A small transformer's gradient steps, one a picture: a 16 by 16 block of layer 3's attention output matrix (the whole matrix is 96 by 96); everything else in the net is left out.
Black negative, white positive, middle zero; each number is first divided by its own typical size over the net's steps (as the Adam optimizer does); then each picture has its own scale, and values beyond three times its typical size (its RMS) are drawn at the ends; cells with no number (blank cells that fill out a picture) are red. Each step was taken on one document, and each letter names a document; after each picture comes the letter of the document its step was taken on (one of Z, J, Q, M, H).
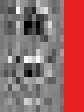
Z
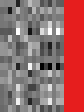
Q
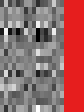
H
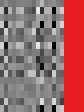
H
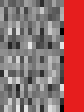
H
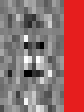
Z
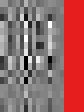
Z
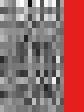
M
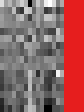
M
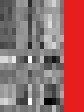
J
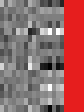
Q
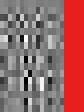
Z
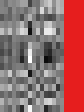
M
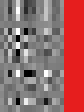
Z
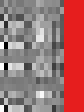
H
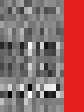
M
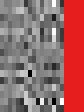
J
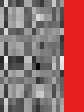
H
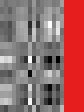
J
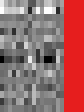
M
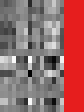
J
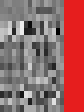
M
